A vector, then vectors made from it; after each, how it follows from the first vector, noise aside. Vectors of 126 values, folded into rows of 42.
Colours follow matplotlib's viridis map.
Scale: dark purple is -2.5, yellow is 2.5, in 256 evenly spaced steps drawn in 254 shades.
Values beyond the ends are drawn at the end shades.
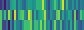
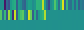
partly zeroed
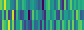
negated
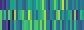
copied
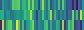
wrapped around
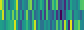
wrapped around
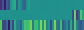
partly zeroed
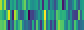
sign-scrambled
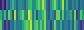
copied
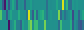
partly zeroed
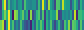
sign-scrambled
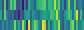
wrapped around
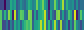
copied
